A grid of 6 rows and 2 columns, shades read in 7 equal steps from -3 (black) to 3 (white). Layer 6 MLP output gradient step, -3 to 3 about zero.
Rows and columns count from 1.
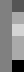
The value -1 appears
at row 1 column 2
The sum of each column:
0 1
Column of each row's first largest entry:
1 2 2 2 2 1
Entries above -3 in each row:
2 2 2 2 2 1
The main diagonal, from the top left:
0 1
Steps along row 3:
up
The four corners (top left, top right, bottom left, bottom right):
0 -1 0 -3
